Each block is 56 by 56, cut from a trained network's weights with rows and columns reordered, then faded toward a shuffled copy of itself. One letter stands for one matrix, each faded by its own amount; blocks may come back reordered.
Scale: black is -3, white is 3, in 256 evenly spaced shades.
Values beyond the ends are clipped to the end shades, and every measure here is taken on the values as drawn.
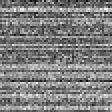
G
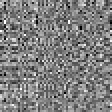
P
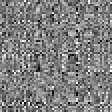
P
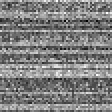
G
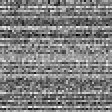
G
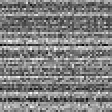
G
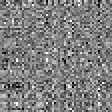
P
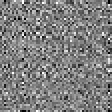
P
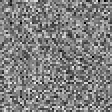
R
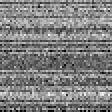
G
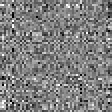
P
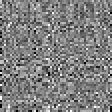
P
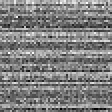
G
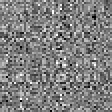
P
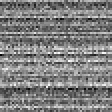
G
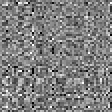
P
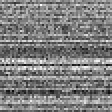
G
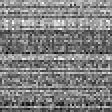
G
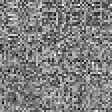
R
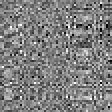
P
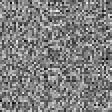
R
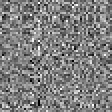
P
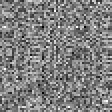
R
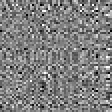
P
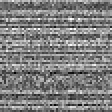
G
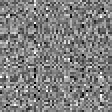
P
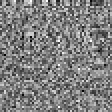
R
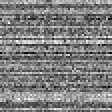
G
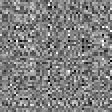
P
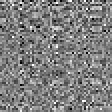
P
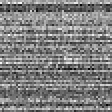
G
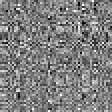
P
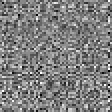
P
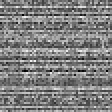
G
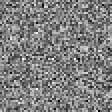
R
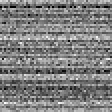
G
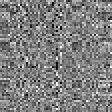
P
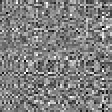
P
